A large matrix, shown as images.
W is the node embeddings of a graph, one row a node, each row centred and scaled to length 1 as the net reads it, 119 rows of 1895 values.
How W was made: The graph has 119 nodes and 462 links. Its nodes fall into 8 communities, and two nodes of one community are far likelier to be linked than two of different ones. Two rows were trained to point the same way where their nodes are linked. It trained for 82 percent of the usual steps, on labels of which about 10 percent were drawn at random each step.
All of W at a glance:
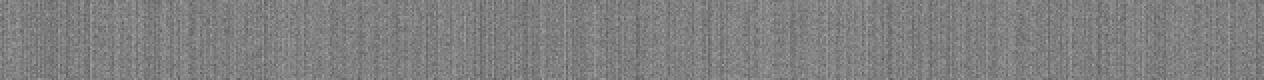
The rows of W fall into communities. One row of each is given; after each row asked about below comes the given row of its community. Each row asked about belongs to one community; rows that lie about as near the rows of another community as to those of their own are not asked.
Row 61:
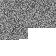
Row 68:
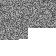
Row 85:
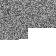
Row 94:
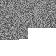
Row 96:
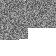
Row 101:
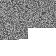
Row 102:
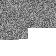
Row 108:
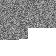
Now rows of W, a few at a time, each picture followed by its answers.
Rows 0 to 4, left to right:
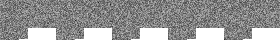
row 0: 96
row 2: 94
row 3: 94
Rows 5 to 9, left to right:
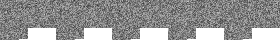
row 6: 101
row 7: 61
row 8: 108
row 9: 102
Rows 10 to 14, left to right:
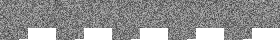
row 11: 68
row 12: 61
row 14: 85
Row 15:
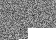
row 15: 102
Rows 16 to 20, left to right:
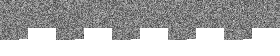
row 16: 101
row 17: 68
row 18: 68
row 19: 102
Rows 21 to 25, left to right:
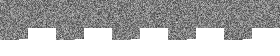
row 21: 96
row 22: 68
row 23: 96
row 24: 108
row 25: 102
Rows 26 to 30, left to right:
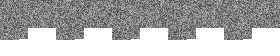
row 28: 101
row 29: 101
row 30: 94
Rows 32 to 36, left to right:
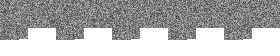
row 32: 101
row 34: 96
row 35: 101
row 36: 96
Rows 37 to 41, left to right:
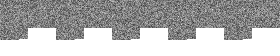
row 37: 108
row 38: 108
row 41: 61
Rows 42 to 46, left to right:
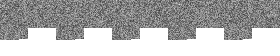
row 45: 94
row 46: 102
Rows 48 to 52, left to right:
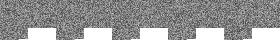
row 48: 96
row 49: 102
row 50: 108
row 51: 102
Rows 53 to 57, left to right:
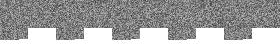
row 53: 101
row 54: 68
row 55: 96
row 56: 108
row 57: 85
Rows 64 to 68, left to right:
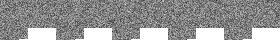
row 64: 96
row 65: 85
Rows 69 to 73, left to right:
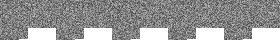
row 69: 101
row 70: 94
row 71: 61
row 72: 94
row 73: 108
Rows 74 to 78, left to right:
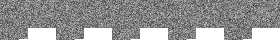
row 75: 94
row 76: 108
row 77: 68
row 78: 85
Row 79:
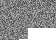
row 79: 96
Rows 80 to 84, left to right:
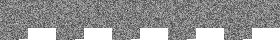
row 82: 102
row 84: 61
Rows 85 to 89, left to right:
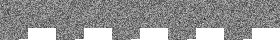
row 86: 94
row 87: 96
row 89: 61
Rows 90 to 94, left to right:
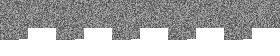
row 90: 94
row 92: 101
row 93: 101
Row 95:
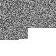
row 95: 61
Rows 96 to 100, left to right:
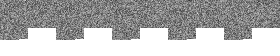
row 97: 96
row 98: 108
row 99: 102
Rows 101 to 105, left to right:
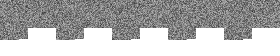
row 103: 61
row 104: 102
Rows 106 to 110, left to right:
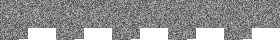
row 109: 102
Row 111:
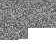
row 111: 85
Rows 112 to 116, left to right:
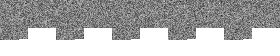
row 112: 101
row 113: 68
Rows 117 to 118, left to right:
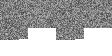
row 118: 96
